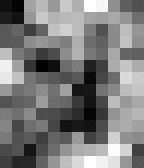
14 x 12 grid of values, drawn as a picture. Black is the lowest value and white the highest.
Overall the values sit about 50% of the way up the scale. No row or column stands out. The field is mottled with small blotches.
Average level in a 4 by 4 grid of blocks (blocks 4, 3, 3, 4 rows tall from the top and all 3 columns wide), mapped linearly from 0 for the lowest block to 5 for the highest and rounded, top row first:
1 5 5 4 | 4 1 2 5 | 3 3 0 5 | 1 2 4 5
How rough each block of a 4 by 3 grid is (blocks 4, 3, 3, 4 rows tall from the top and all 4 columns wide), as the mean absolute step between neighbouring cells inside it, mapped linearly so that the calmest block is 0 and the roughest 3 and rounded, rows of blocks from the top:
2 0 1 / 3 3 2 / 0 0 1 / 0 2 3
